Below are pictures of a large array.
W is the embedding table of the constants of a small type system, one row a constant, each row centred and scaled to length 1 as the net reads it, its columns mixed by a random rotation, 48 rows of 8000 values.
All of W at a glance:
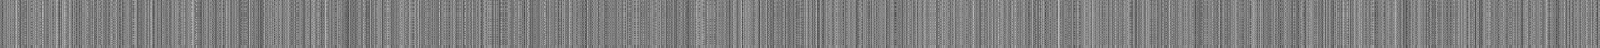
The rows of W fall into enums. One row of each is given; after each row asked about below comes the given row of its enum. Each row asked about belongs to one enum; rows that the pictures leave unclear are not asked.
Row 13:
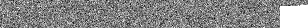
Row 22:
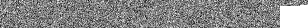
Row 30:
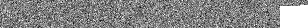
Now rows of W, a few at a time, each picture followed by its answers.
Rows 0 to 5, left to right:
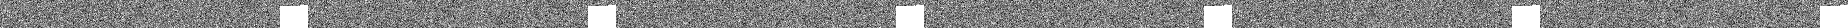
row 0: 30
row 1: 22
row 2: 13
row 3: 13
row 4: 30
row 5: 22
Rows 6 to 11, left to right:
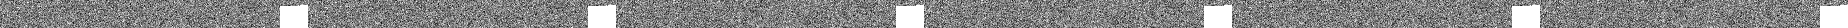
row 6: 13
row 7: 13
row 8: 22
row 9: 22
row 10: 13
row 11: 22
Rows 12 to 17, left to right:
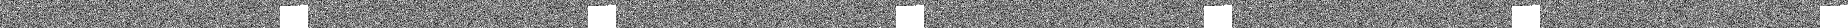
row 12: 13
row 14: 13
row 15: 13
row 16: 13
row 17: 22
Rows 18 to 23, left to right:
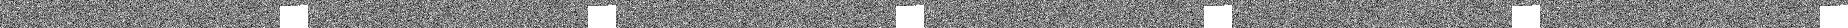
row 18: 13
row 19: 30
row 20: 13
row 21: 30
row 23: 13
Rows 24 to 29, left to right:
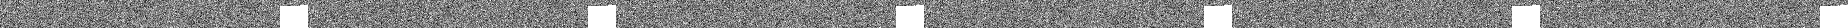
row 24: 22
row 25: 30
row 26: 13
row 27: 22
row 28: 30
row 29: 13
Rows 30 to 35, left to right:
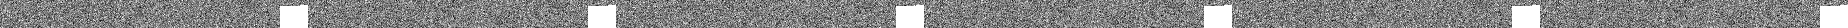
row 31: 22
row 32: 13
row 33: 22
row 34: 30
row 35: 22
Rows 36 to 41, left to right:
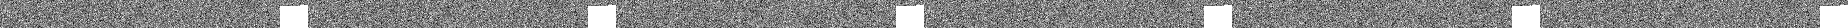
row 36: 30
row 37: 30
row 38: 22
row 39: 30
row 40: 13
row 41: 30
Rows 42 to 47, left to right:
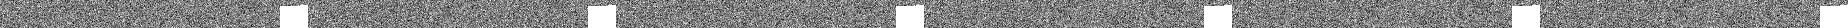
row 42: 13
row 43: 30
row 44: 13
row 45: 22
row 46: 22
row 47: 22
